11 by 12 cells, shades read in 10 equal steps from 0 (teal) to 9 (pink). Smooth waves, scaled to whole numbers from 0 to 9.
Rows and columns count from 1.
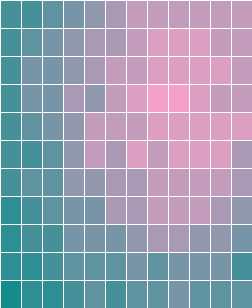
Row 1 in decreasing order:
7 7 7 7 7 7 6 5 4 3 2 2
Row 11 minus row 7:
-2 -2 -2 -3 -2 -4 -3 -4 -3 -4 -4 -3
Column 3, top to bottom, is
3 4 4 4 4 3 3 3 2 2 1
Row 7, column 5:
5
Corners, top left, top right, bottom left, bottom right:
2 7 0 3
